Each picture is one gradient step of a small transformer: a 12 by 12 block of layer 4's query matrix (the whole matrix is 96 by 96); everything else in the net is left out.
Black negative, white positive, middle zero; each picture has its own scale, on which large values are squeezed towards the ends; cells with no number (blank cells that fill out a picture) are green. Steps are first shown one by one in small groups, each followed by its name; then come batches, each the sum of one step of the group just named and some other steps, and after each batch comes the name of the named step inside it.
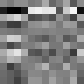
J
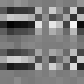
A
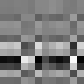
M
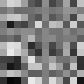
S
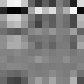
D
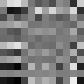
D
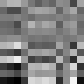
J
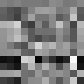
M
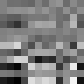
M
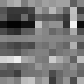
A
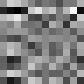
S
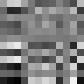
D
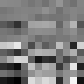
M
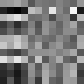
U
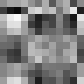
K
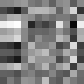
K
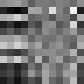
U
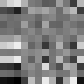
K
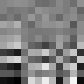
K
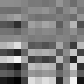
K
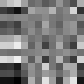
U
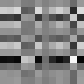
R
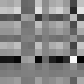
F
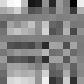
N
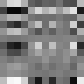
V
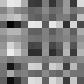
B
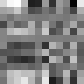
N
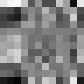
B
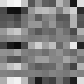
V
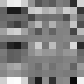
V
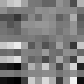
B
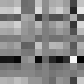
F
